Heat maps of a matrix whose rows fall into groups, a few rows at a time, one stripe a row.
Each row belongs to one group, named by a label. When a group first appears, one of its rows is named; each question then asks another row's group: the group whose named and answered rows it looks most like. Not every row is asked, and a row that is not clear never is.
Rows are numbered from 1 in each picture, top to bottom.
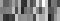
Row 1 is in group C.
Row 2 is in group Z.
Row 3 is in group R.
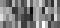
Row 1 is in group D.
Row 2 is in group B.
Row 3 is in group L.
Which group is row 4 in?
C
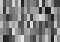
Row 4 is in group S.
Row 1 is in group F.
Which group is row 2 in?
S
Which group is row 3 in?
D
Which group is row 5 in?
Z
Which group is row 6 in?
R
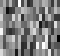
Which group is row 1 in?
L
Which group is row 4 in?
S
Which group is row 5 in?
R
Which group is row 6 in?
C
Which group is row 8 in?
L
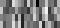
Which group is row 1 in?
Z
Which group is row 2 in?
R
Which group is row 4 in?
F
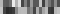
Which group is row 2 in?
R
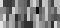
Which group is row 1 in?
R
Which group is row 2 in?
Z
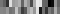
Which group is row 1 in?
D
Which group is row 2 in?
S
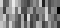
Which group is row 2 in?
C
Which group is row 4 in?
B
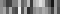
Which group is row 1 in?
D
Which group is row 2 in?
L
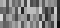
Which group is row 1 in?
B
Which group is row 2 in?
D
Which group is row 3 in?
S
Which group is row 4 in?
D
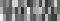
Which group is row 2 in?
D
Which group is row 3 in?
Z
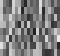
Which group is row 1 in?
F
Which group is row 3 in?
L
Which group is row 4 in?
B
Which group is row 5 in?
S
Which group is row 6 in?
Z
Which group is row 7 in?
B
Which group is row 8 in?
D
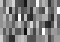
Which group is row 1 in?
C
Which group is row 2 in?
Z
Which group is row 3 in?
L
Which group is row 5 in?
C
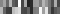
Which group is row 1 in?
L
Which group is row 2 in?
F
